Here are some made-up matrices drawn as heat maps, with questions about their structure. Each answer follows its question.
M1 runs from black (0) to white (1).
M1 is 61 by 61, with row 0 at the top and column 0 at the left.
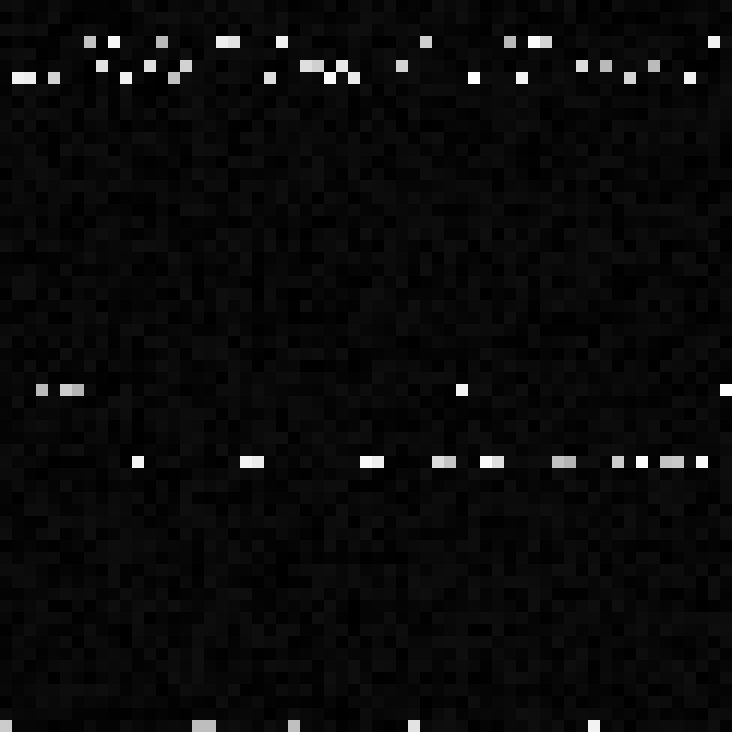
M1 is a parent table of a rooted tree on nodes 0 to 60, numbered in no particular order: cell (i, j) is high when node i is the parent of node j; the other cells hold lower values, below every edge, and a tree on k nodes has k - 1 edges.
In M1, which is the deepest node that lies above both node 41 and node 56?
38
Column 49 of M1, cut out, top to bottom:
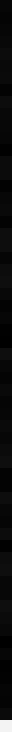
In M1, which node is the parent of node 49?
60
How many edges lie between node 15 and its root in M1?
2
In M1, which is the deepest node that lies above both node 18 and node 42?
3
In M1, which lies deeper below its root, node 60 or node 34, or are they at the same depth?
node 34
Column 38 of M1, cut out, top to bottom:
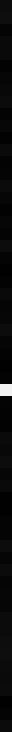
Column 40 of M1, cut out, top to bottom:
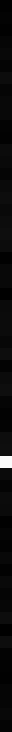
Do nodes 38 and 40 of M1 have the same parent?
no
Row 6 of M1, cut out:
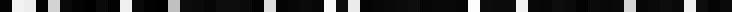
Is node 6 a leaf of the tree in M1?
no
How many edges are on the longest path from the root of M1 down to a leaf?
2
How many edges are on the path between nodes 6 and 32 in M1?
1
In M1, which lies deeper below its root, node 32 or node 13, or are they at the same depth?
node 13
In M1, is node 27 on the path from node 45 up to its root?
no
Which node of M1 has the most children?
38
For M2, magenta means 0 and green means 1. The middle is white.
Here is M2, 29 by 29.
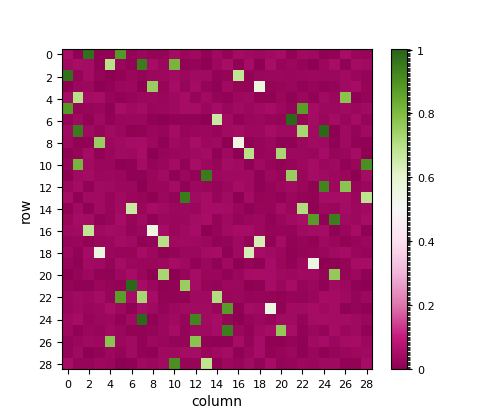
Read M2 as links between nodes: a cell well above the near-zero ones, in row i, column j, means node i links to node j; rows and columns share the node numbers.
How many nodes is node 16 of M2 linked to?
2
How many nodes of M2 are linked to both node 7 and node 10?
1
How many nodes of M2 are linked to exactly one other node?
1
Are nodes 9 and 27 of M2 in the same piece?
no
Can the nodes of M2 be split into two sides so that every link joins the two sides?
yes
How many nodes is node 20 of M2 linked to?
2
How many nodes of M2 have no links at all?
1
